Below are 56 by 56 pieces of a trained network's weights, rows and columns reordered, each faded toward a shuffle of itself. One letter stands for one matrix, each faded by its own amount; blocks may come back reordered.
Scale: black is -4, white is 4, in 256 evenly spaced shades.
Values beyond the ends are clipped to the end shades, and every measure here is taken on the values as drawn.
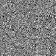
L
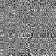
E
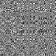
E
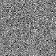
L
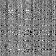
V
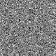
L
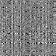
V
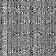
V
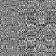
E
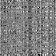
V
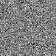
L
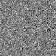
L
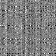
V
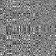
E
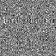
L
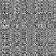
E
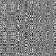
E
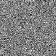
L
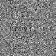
L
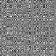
E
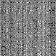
V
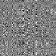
E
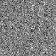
L
